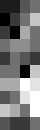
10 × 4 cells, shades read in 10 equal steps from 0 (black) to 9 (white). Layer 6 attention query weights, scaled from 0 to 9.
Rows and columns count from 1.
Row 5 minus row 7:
-4 -2 -6 -6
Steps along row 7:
same up down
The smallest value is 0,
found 3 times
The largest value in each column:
7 6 9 9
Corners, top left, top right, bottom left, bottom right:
1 4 3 4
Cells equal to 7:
3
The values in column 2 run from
0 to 6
